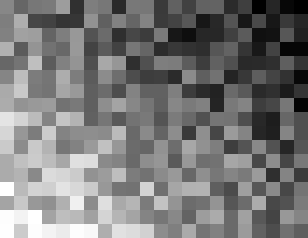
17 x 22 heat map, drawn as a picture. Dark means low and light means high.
Slope: up to the bottom left. Ninth with the lowest average: top right. Ninth with the highest average: bottom left. Stripes: none. Histogram: bell-shaped. Grain: fine.
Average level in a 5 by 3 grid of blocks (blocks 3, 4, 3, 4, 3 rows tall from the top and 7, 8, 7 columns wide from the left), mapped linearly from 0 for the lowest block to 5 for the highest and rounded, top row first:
2 1 0 | 3 1 0 | 3 2 1 | 4 3 2 | 5 4 2
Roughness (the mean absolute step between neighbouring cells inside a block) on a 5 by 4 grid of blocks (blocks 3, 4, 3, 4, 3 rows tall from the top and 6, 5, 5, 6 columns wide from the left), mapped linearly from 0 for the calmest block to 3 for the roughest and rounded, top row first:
1 1 0 1 | 1 1 1 0 | 1 0 1 1 | 0 1 0 3 | 1 1 0 1
